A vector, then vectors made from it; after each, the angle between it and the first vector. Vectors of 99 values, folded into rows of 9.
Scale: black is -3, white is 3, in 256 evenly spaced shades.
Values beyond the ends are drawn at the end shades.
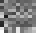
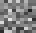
partly opposed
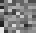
partly aligned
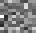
partly aligned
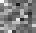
orthogonal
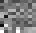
nearly parallel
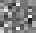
partly aligned
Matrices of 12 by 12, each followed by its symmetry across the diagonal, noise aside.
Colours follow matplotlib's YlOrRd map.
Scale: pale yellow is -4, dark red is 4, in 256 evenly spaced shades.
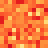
symmetric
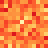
symmetric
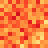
symmetric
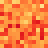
neither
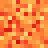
antisymmetric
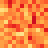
antisymmetric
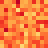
neither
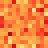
antisymmetric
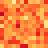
antisymmetric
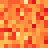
neither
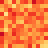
symmetric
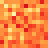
symmetric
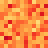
neither
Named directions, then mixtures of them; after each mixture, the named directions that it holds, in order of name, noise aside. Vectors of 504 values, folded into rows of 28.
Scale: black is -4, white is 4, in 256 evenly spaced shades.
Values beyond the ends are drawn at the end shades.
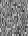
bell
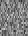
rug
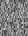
rug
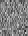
bell, rug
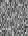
bell, rug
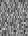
rug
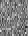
bell, rug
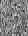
bell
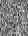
bell, rug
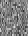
bell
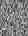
rug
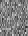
bell, rug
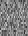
rug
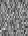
rug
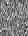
bell, rug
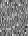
bell, rug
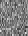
bell, rug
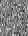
bell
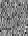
bell, rug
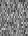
rug
